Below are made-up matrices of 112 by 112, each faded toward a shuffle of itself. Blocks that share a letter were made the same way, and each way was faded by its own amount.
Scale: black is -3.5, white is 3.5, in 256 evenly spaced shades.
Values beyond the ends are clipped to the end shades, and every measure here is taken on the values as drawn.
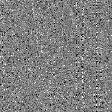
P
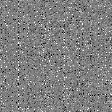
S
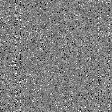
P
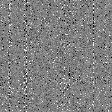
S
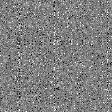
P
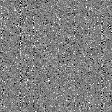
P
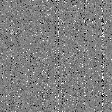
S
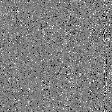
S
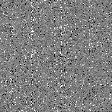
S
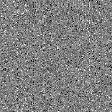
P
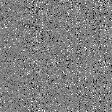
S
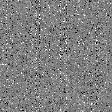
S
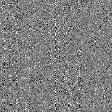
P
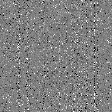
S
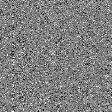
P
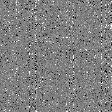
S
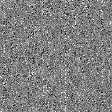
P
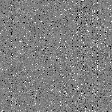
S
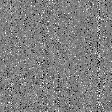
S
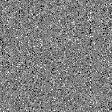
P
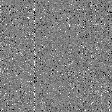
S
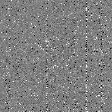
S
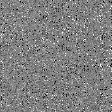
S
